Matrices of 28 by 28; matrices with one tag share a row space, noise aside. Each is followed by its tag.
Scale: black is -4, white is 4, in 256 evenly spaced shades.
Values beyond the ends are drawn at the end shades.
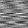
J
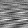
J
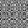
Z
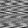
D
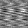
D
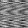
D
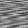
J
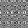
Z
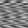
D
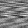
J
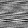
J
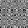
Z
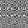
Z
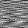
J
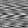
D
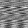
D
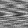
J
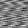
D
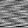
J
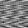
D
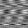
D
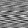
D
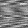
J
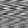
D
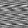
D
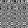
Z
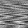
J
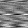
J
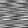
J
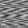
D
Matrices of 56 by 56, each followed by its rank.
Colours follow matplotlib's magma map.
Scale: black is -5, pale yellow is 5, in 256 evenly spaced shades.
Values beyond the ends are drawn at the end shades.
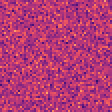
full rank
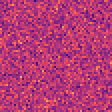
full rank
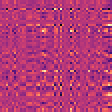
three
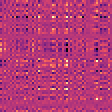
three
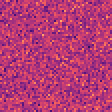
full rank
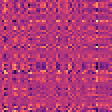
three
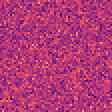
full rank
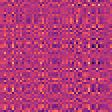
three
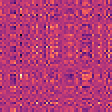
three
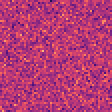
full rank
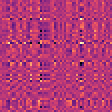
three
